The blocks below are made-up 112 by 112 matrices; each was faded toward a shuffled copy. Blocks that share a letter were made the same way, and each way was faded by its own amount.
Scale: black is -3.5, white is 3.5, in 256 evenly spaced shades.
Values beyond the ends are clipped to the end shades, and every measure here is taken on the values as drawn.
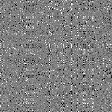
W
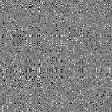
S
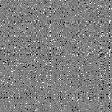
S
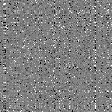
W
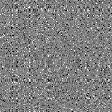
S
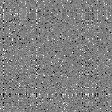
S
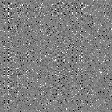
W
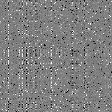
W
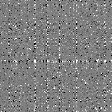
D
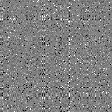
S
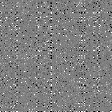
D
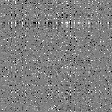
D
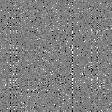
W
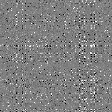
D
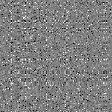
S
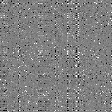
D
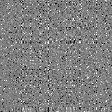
W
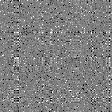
S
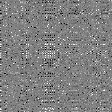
D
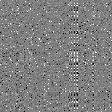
W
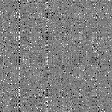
S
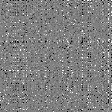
D
